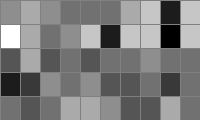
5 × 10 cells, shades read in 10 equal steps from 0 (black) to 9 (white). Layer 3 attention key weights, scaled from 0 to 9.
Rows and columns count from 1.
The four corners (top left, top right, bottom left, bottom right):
5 7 4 4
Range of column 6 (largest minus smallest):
4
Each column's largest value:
9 6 5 6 7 5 7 7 6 7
